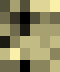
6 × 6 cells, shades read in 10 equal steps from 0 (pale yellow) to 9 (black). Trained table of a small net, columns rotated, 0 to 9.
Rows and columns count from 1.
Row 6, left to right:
5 5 9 4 4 2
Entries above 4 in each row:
2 5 2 1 0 3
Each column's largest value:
8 7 9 6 4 5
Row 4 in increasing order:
2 2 2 3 4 8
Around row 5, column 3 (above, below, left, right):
2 9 0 2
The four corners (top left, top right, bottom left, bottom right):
6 0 5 2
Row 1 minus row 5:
4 3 3 -1 -1 -4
